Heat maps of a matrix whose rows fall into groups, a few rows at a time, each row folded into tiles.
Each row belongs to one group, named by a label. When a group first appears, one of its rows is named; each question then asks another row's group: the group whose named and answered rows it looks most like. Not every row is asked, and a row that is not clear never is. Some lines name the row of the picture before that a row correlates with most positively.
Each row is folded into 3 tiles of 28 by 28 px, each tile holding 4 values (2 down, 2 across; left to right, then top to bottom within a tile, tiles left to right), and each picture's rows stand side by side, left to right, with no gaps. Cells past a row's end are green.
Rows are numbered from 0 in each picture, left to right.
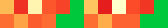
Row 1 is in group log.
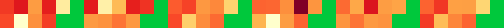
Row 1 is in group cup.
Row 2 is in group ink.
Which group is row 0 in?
ink
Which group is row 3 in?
ink
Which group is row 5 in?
ink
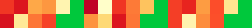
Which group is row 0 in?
ink
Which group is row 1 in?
cup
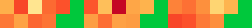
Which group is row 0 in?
log
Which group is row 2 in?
ink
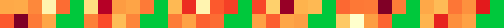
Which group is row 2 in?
log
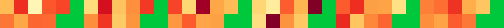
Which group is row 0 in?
log
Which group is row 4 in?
ink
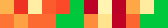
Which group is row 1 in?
cup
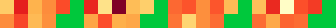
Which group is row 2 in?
ink
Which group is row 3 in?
log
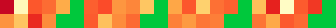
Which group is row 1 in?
ink
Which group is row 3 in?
log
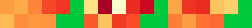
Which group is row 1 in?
log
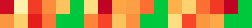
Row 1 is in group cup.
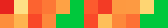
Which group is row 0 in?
cup
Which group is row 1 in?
ink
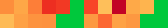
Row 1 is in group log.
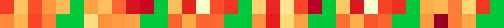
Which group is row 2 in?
log
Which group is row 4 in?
log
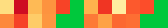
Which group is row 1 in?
log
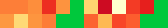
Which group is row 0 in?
ink
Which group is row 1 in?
log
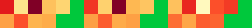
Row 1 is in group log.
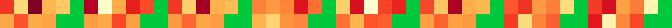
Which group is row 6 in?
ink
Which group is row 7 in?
ink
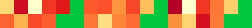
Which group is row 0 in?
log
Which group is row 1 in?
ink
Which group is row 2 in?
cup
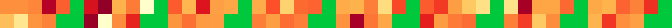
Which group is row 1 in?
ink
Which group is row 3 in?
log
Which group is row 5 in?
ink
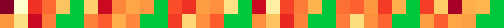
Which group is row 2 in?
ink
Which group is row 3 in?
cup
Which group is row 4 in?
ink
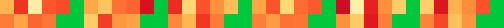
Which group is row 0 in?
log
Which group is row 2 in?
cup
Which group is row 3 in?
log
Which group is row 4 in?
cup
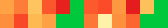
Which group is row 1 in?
ink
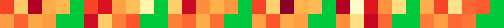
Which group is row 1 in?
ink
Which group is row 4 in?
cup
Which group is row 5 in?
log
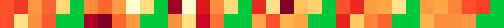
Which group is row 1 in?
ink
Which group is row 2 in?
cup
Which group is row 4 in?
ink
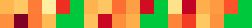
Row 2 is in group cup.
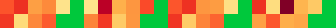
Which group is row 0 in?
ink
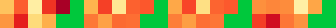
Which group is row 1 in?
log
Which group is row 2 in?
log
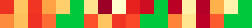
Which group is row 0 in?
cup
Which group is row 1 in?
log
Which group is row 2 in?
cup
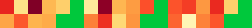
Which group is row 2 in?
ink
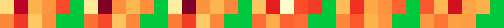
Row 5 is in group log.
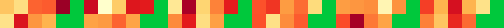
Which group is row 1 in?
cup
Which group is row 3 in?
ink
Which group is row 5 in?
cup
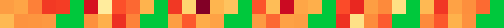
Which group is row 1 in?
cup
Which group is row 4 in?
ink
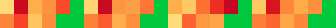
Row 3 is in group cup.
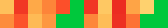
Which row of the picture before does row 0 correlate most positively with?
0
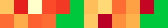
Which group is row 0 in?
log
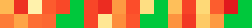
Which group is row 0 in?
log
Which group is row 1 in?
ink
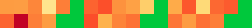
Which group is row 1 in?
ink
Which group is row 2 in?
log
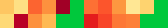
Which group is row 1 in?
ink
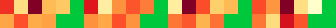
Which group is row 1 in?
cup
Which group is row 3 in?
cup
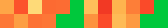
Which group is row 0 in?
log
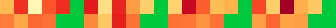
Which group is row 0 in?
log
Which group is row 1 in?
cup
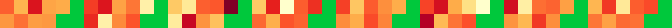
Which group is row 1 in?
ink
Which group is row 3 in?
log
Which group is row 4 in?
cup
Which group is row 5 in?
ink
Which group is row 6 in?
cup
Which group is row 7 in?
log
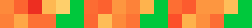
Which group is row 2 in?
ink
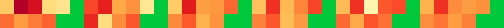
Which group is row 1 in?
ink
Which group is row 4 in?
log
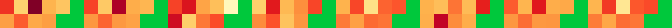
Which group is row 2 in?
ink
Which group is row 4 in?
log
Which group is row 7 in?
log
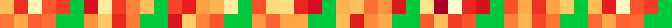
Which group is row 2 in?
ink
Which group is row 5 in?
log
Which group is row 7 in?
log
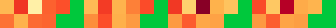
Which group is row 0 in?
log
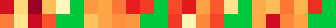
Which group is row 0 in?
cup
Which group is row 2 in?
ink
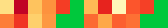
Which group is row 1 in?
log
